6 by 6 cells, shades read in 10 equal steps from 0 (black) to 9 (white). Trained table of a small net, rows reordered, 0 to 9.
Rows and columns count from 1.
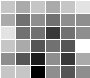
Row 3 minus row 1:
1 -2 -3 -4 -3 -3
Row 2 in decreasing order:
6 5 5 5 4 4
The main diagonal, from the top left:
7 4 4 4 2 5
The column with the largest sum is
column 1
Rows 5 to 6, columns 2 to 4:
3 1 5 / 7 0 5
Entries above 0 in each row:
6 6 6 6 6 5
